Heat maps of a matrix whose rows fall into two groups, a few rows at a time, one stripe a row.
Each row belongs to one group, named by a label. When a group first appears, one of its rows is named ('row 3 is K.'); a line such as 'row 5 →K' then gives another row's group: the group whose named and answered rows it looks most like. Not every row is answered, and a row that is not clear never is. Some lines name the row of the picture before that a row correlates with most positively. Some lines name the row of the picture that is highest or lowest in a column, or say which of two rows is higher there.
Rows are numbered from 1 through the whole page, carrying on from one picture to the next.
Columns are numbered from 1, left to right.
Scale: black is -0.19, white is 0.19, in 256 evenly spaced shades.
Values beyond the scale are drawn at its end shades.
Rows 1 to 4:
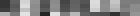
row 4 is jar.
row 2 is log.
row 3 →log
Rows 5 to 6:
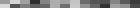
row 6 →jar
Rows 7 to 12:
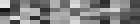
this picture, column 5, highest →11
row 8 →jar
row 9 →log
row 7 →jar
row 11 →jar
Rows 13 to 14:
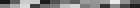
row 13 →log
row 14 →jar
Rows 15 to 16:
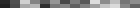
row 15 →log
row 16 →log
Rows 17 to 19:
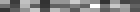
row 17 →jar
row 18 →log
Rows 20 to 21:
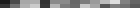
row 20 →log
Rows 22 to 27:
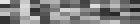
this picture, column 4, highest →26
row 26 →log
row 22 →jar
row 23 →log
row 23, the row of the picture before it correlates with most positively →20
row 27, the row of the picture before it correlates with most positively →20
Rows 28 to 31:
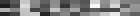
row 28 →log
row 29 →log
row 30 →jar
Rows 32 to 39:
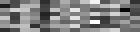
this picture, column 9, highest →32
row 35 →log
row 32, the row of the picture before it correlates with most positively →31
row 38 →jar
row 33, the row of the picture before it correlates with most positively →31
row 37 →log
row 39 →log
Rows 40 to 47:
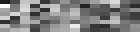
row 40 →log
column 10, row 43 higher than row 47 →Yes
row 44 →jar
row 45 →log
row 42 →jar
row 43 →jar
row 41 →jar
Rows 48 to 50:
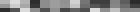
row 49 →jar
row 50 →log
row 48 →jar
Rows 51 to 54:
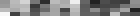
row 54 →jar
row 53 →jar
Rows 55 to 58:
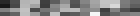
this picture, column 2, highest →57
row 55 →log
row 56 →log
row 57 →jar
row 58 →log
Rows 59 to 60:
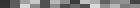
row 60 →log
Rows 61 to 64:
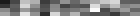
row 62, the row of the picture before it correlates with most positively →60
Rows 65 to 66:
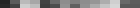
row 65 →log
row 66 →log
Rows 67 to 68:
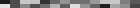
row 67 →log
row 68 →jar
